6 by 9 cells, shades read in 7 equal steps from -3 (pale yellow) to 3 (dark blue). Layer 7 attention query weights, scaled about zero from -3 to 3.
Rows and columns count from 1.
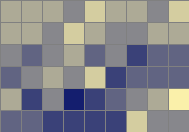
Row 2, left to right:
-1 -1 0 -2 -1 0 0 -1 -1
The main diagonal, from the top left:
-1 -1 0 0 2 2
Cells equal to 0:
14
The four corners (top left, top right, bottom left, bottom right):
-1 -2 1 0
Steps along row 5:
up down up down down down down down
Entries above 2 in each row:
0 0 0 0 1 0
